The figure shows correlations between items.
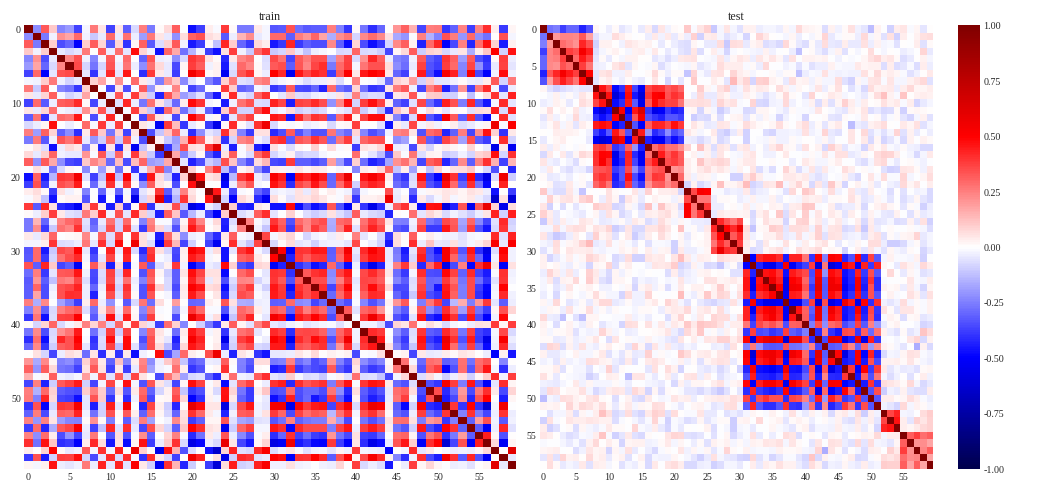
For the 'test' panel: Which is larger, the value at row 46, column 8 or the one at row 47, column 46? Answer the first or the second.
the second
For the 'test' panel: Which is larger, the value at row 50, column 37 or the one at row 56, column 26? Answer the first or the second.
the second
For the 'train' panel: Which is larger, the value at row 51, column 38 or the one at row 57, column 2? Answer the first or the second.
the first
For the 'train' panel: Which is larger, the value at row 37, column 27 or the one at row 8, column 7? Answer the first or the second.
the second
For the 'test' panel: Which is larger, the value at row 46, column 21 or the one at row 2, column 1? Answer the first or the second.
the second
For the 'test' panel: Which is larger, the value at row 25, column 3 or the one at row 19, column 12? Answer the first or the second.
the first
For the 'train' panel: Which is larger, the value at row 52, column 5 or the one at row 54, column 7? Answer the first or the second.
the first
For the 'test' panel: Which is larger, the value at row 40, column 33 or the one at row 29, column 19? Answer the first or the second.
the first
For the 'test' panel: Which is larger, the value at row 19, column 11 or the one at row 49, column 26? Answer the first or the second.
the second
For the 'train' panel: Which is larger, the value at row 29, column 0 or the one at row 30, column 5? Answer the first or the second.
the second
